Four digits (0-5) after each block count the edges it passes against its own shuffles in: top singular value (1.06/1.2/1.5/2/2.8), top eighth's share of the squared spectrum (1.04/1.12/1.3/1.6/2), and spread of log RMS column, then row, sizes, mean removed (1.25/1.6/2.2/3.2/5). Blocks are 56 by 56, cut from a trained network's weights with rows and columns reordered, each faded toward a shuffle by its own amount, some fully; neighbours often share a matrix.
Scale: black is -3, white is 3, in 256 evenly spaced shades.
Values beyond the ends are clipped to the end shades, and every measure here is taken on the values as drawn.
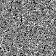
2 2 0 0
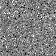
0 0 0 0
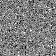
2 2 0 1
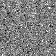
1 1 0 1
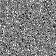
0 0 0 0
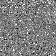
1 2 0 1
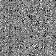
2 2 0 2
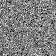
0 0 0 0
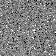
1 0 0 0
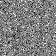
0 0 0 0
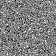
0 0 0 0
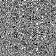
2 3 1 2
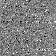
1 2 0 1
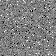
0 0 0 0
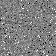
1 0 0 0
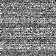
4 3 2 1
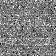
1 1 0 0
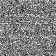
1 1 0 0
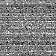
4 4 2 2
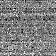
3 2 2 1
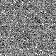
1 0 0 0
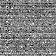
3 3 1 1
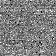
1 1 0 0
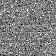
1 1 0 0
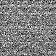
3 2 0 0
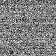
2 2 0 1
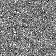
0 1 0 0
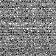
3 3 1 1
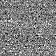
1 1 0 0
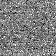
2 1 0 0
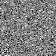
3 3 1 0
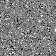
1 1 0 0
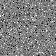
1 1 0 0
